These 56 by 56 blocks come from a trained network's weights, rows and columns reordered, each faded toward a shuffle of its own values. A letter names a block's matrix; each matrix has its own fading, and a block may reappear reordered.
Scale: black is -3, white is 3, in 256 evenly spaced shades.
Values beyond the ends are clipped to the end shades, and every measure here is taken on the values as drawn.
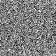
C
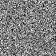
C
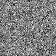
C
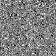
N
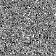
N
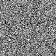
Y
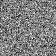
C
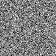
C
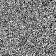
Y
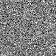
C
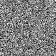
C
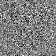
N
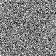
C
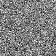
Y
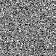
N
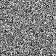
C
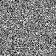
Y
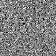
N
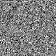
N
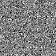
N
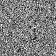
Y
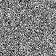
C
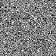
N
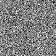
C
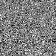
N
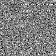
N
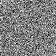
C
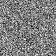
Y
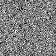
C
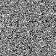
N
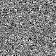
N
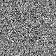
C
